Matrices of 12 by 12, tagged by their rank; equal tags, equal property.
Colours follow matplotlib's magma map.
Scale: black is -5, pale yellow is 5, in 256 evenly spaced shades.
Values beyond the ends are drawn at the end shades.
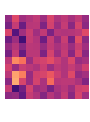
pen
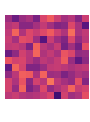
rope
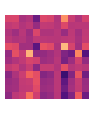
pen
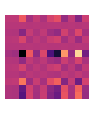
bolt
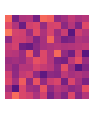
rope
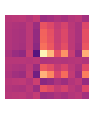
bolt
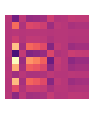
bolt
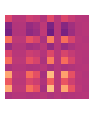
bolt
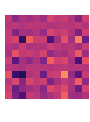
pen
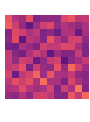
rope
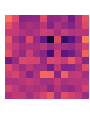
pen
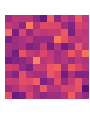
rope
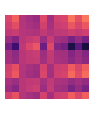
bolt
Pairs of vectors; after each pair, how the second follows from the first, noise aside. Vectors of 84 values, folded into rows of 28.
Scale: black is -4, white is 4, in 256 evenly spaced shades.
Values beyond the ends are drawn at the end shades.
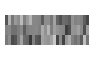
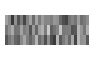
shuffled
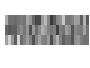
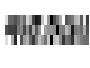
scaled up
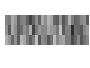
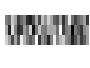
scaled up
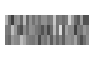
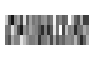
scaled up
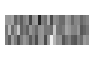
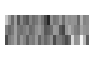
shuffled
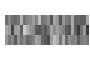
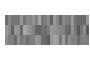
shrunk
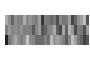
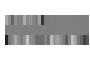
partly zeroed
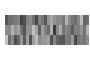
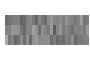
shrunk
